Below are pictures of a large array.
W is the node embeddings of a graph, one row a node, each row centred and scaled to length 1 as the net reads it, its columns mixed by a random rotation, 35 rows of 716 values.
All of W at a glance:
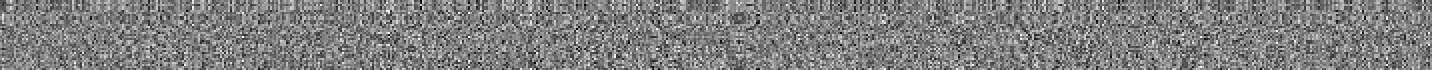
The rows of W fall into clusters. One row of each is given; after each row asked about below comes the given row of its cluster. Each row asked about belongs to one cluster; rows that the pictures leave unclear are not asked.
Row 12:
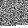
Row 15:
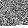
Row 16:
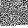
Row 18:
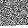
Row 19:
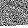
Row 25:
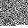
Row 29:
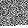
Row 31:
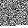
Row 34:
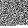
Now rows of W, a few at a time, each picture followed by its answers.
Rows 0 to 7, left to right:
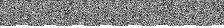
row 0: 12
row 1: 12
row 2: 31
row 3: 12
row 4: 12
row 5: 16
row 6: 18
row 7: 34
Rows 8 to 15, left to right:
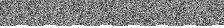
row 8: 29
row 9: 29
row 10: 34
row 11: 34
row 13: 25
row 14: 31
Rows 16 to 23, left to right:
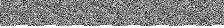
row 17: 19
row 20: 15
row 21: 15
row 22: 16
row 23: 25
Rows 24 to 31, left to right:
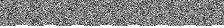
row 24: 31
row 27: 19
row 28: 25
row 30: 18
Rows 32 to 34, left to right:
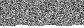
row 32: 29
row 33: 18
